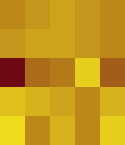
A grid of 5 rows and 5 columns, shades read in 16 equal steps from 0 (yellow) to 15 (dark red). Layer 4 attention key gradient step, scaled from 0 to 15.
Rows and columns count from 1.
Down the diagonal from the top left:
6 4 7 6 1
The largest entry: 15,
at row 3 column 1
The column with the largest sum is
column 1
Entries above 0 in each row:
5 5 5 5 4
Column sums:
28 26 22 23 25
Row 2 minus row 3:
-10 -4 -3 4 -3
